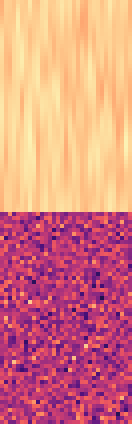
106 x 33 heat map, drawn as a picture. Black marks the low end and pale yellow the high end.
The table splits into 2 rows of 1 panel. Panel 1,1: very high, streaked downward, faint in contrast. Panel 2,1: middling, fine-grained, strong in contrast.
